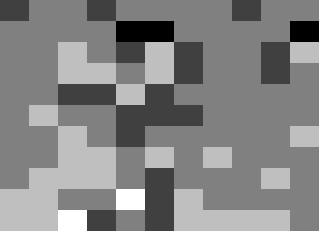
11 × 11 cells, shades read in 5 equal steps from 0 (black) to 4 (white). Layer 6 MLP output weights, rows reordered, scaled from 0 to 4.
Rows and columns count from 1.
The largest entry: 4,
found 2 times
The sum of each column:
23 26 28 22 20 18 21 24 22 22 22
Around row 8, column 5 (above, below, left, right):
1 2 3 3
